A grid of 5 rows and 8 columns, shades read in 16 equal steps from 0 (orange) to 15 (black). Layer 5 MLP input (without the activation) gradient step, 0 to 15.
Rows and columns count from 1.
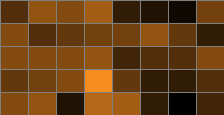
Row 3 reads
7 7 7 6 11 10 10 7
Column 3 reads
7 9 7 7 13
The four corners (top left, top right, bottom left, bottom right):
10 8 7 11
